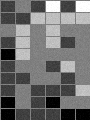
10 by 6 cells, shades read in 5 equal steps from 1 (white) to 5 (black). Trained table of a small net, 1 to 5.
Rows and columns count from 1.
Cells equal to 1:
2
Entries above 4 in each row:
0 0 0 0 1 0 0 0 2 3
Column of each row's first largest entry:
1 1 1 1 1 1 1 1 1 1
